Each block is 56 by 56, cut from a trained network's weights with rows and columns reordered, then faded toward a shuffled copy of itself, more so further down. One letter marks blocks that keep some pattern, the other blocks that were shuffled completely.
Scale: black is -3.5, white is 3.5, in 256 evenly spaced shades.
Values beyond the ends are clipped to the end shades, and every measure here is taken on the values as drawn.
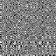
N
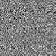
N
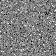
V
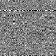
N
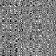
N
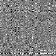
N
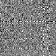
N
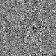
N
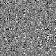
N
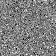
V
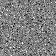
V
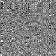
N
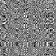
N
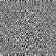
N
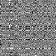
N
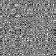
N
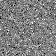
V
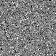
V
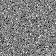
V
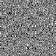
N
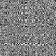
N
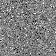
V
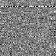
N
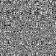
N
